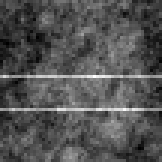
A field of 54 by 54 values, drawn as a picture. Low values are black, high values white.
Rows 26 and 37 stand out from the rest. There are no regular stripes. The centre is the ninth with the highest average. On average the colour sits 30% of the way up the scale. The ninth with the lowest average is the top left.
